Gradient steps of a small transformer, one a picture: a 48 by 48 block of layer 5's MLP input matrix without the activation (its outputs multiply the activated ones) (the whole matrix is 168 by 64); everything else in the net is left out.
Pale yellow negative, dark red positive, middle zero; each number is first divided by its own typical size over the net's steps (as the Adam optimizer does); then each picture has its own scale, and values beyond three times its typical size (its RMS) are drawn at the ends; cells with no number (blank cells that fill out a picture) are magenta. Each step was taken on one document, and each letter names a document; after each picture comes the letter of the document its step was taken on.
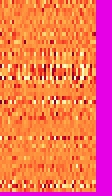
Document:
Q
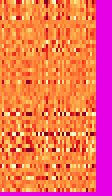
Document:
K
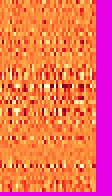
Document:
Q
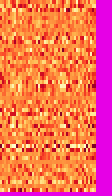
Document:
K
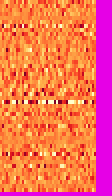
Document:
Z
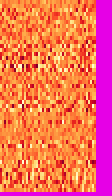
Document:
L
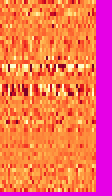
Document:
Z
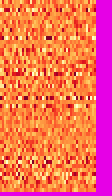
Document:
L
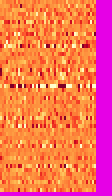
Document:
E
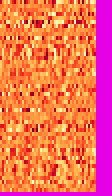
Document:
K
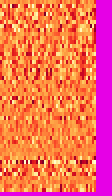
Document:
L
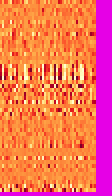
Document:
Q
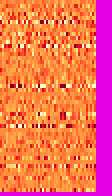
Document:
E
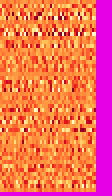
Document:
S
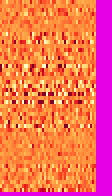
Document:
Z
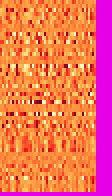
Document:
Z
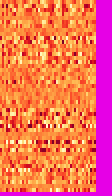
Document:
K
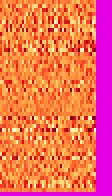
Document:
S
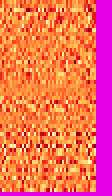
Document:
L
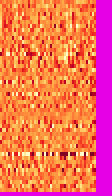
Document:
L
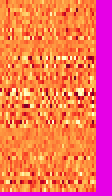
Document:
Z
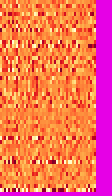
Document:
L
